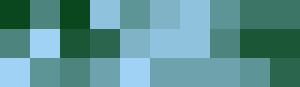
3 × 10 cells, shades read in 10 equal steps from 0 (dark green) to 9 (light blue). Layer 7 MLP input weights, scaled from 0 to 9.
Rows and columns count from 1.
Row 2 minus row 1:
4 5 1 -6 2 1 0 -1 -2 -2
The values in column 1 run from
0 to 9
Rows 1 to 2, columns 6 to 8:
7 8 5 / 8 8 4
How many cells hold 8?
4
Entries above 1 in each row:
8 7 10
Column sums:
13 18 5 16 21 21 22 15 9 6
